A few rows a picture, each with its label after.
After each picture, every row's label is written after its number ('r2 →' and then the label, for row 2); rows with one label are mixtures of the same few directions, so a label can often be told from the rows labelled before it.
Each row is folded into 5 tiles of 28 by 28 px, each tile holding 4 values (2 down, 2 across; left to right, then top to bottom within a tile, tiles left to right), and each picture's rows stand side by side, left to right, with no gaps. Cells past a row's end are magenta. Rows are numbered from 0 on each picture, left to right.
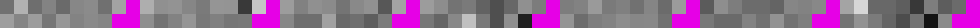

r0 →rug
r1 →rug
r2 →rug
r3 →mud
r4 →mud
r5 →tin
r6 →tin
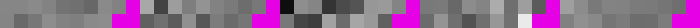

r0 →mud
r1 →rug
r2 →tin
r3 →mud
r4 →tin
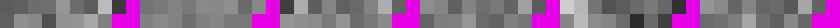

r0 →rug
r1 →mud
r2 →rug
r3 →mud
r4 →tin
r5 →mud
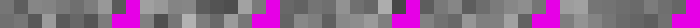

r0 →rug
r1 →mud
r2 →rug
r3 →tin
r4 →tin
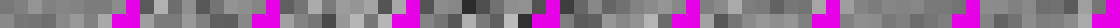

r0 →mud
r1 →rug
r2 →mud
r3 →tin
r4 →tin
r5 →mud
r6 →tin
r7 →mud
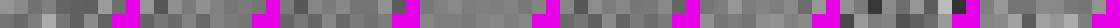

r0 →mud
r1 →rug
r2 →rug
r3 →mud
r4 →rug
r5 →mud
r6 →mud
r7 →rug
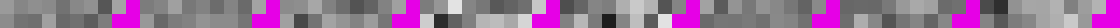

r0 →rug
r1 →mud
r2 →mud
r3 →mud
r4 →mud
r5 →rug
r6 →mud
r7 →tin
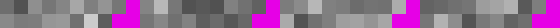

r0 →tin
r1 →tin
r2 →mud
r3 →mud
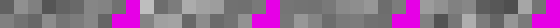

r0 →tin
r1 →tin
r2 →mud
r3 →mud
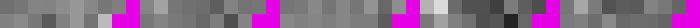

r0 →mud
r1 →tin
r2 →mud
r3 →tin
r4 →tin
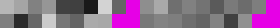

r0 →mud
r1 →tin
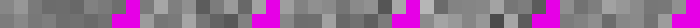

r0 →tin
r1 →rug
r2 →rug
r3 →tin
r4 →tin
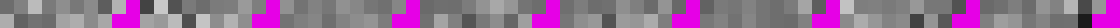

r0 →mud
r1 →rug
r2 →rug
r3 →mud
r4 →rug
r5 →rug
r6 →tin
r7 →mud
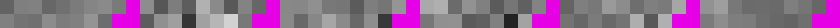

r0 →tin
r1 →rug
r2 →mud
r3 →tin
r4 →tin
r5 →tin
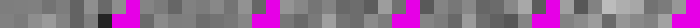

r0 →mud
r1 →mud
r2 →mud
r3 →rug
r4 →tin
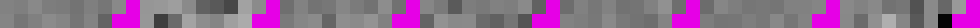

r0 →mud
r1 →mud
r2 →rug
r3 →mud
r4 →rug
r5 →tin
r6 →mud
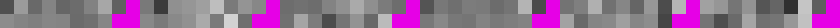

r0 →rug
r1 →tin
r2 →mud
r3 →rug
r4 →mud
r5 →mud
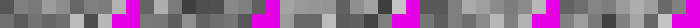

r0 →tin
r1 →tin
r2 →rug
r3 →tin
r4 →mud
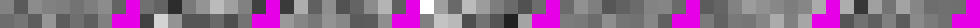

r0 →rug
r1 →mud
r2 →rug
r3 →tin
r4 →tin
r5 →tin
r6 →rug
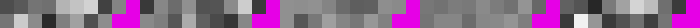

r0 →mud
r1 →rug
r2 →mud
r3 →rug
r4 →mud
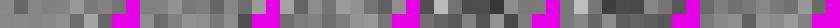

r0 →tin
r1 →mud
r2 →rug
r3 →tin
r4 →tin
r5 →rug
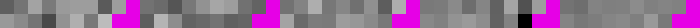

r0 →mud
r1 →mud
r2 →mud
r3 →mud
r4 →tin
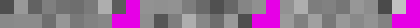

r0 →rug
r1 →mud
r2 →rug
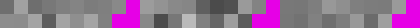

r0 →rug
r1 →mud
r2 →tin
